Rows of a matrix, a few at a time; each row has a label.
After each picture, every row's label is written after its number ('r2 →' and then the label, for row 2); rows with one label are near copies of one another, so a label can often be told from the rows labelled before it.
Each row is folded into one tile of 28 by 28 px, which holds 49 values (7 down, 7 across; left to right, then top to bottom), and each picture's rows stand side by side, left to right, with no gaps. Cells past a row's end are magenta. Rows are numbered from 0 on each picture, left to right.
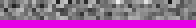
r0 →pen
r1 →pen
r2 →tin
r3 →tin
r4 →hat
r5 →hat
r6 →tin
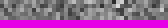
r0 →pen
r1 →pen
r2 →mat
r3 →hat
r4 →tin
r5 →pen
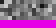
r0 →tin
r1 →pen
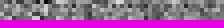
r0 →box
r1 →box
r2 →hat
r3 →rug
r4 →hat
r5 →mat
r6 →hat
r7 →pen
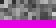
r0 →tin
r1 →mat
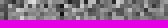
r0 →rug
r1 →hat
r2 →rug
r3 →tin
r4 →tin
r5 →pen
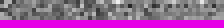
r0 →tin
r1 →pen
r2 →rug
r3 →mat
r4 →hat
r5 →pen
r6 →hat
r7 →hat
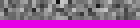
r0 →pen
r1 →pen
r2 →tin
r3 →pen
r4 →mat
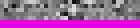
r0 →pen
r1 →hat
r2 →box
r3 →hat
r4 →tin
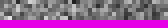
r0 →box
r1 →hat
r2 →box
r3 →pen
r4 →mat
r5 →mat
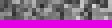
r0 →mat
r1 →pen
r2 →rug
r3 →rug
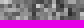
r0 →hat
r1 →rug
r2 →mat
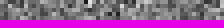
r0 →rug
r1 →mat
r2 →pen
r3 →tin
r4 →rug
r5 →hat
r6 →mat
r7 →rug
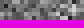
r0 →mat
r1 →mat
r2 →box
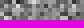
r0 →box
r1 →hat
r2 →box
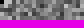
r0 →tin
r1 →pen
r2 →rug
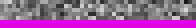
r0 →hat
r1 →mat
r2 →rug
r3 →box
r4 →box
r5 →rug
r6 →box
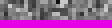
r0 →rug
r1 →mat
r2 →tin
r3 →pen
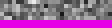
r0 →box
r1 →hat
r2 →rug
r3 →tin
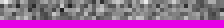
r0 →hat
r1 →mat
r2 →pen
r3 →box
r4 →hat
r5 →hat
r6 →hat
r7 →mat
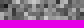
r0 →mat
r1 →hat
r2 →tin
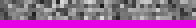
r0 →rug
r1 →rug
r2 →tin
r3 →hat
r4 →rug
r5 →hat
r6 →mat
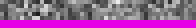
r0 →rug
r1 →box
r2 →mat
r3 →rug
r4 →hat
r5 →rug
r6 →tin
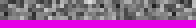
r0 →rug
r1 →rug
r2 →tin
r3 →hat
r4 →mat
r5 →pen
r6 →rug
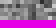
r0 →hat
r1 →rug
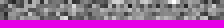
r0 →rug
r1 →tin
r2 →box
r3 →rug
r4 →hat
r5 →hat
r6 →hat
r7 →box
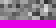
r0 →hat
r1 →box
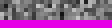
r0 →mat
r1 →rug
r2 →rug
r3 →tin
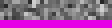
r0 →mat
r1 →tin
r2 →pen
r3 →box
